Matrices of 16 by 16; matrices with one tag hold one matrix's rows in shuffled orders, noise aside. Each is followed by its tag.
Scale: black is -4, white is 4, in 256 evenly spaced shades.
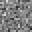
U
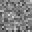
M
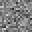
U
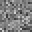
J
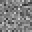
J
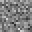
U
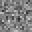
M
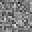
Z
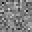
M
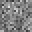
M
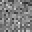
J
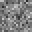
M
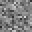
Z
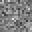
M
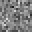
U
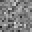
Z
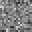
U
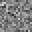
U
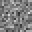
M
